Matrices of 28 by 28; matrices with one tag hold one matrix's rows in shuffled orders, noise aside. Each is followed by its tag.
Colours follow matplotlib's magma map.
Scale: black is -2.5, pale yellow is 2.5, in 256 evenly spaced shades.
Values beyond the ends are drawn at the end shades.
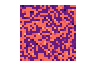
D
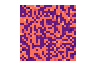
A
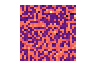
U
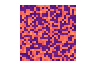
D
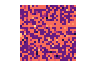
U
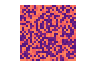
A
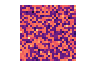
D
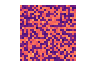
U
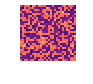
D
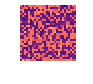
U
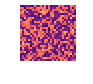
D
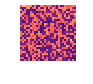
A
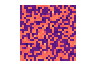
D
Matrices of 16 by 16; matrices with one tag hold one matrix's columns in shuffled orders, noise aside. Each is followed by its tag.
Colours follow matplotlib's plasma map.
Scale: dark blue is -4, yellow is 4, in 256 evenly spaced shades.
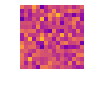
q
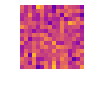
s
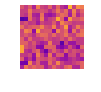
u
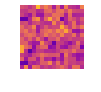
u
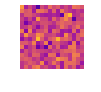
q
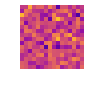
q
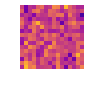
s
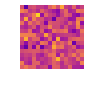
q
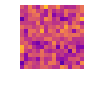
u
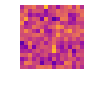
u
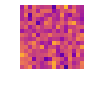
s
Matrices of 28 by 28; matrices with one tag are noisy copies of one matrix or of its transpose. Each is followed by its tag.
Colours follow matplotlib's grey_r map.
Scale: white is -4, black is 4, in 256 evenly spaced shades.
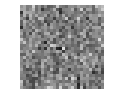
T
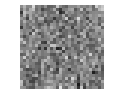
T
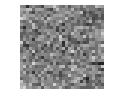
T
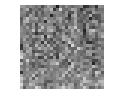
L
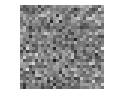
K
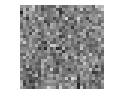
T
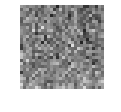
L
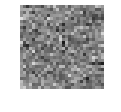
T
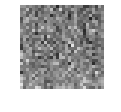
L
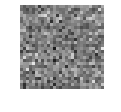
K
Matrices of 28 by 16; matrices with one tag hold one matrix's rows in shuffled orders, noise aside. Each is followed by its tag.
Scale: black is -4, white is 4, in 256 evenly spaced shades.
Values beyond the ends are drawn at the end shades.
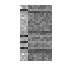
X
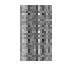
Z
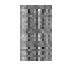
Z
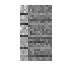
X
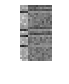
X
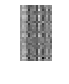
Z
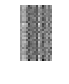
Z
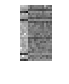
X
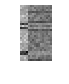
X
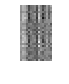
Z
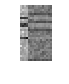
X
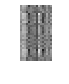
Z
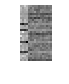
X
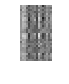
Z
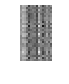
Z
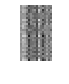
Z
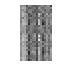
Z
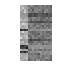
X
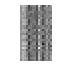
Z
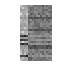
X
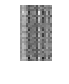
Z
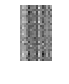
Z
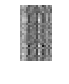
Z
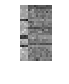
X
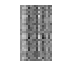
Z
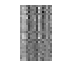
Z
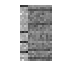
X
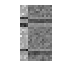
X
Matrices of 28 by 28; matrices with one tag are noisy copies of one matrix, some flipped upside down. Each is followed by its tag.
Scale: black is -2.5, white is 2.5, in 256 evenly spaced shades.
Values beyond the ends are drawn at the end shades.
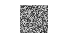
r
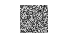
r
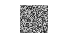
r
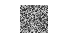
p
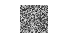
p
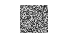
r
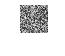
p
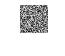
r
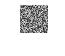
r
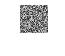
r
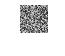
p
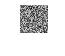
r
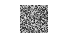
p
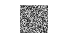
r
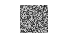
r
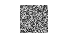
r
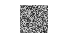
r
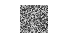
p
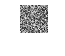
p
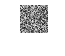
p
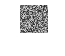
r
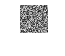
r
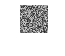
r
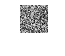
p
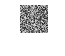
p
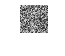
p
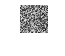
p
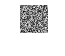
r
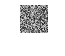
p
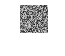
r
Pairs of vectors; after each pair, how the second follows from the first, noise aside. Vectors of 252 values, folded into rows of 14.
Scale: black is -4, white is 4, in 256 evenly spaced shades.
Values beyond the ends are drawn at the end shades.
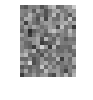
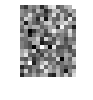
scaled up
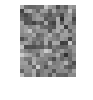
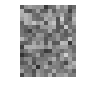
negated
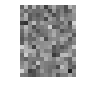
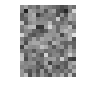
reversed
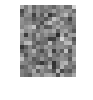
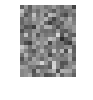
negated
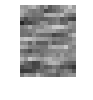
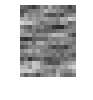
negated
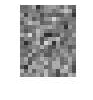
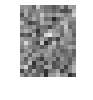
negated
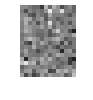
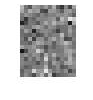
reversed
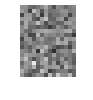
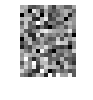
scaled up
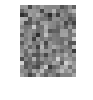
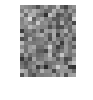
reversed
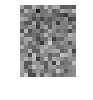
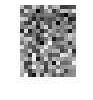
scaled up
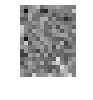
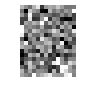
scaled up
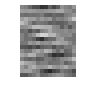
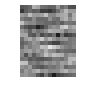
reversed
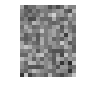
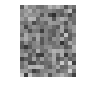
negated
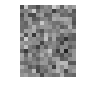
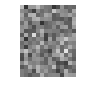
negated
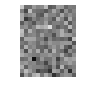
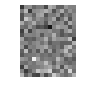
negated
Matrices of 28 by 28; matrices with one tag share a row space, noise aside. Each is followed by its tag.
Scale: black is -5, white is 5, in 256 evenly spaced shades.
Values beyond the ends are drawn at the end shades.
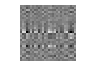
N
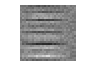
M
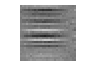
M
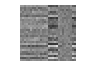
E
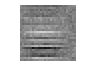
M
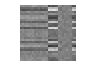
E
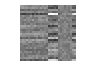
E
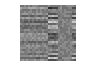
E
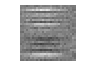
M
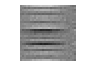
M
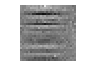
M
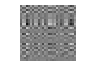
N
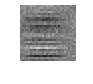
M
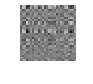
N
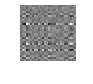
N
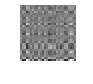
N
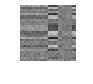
E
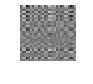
N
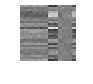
E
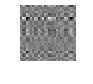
N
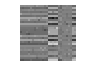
E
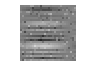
M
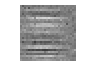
M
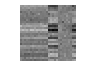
E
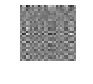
N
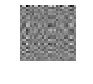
N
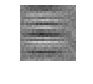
M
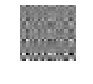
N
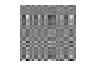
N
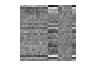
E
